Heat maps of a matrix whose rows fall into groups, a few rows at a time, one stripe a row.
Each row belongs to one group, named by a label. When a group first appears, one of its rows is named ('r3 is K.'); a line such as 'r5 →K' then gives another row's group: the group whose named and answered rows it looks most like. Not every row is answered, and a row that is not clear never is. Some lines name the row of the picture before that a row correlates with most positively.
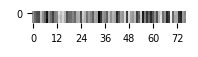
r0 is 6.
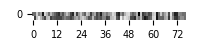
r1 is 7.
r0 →7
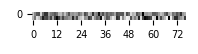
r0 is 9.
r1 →7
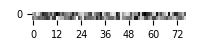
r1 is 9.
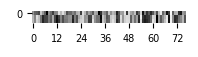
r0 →6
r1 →7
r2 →7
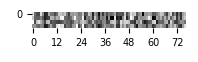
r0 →9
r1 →9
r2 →7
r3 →9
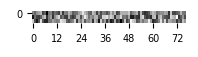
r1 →6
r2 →9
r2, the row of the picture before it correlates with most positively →1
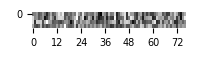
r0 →6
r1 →9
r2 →7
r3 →9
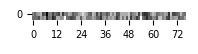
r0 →7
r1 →6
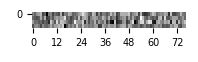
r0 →7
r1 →6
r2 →9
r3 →6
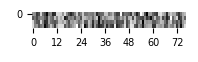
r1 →6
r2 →9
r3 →9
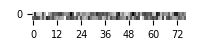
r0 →7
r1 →6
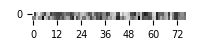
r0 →7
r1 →7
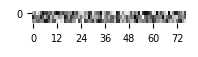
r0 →7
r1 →6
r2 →9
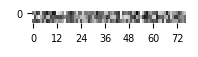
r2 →6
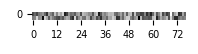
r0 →6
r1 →7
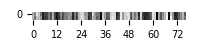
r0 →7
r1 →7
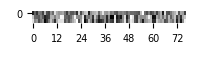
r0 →6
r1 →9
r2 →9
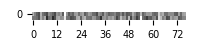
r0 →9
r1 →6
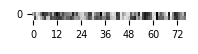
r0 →7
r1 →7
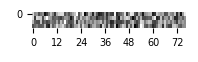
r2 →9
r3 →6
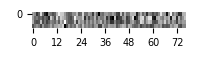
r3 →6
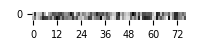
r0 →7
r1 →7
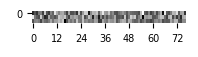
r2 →6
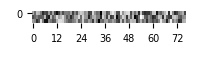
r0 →7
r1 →6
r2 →9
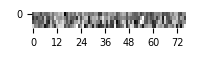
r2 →6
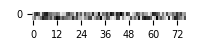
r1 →7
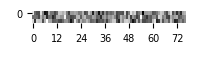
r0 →9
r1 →6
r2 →7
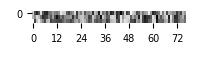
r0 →9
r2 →7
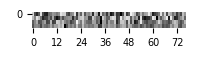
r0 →9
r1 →7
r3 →6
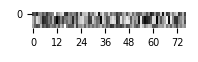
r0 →6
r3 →9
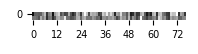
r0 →6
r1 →6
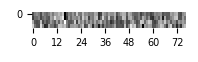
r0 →6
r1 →6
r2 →9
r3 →9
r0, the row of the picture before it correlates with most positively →0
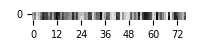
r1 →7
